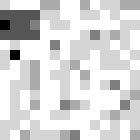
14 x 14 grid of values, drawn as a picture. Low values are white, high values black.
Mirror symmetry: none. Histogram: skewed, a long tail of high values. Odd patch: higher, in the top left. Ninth with the highest average: top left.
